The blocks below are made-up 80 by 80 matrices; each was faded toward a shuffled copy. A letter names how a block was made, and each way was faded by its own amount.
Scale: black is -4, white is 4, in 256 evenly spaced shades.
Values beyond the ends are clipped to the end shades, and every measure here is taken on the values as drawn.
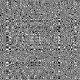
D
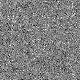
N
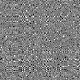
D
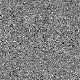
N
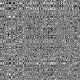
D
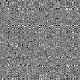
D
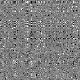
D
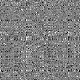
D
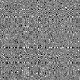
D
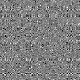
D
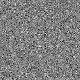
N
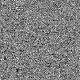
N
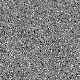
N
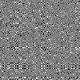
D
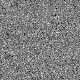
N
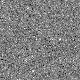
N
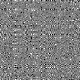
D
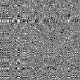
D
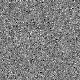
N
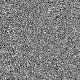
N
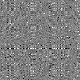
D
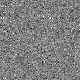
N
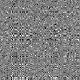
D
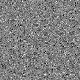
N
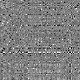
D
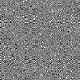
D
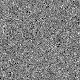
N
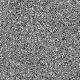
N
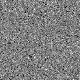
N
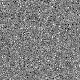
N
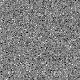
N
